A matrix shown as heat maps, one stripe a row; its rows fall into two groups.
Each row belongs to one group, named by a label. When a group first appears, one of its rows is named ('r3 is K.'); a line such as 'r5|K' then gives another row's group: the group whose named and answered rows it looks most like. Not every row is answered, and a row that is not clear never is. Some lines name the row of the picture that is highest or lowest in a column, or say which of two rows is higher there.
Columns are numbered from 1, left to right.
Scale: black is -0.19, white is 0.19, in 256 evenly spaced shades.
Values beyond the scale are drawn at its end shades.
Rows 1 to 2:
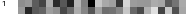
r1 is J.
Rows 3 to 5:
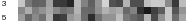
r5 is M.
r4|M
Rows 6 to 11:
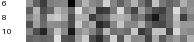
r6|J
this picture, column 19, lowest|8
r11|M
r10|J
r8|M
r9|M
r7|M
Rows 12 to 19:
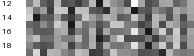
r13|M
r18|J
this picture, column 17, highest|12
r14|J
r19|M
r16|J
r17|M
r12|J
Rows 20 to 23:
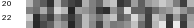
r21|M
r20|J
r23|J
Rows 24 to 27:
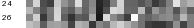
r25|M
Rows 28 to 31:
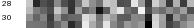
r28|J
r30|J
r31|J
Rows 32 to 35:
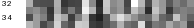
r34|M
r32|J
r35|M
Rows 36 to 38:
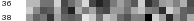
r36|M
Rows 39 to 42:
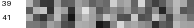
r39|M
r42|M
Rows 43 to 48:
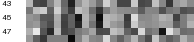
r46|J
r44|M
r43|J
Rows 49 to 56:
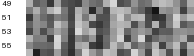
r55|M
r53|M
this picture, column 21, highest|49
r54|M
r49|J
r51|M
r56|J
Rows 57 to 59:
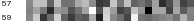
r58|J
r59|J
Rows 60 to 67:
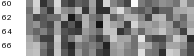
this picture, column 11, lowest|63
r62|J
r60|J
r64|J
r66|M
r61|M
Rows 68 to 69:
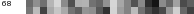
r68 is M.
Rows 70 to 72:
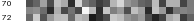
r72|M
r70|M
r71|J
